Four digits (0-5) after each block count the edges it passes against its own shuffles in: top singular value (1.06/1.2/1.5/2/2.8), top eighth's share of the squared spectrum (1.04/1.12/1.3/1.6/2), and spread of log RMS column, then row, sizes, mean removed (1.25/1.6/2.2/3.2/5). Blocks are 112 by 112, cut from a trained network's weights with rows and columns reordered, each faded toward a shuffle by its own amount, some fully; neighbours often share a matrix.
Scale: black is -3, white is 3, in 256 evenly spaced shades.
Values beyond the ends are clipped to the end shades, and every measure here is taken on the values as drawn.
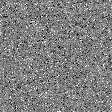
0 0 0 0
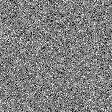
0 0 0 0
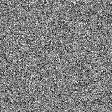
2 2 0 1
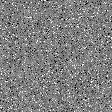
0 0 0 0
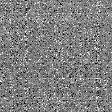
2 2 2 0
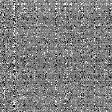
3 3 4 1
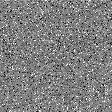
0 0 0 0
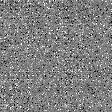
2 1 1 0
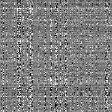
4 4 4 1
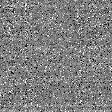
2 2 2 0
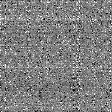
3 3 3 0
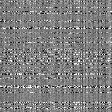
4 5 1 5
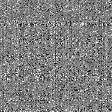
3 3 0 3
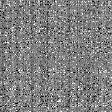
3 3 1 3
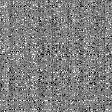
3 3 0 3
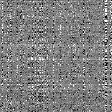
4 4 4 1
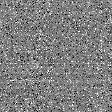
2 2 2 0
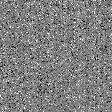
1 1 0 0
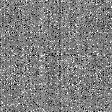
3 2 0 2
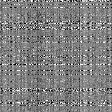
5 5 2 5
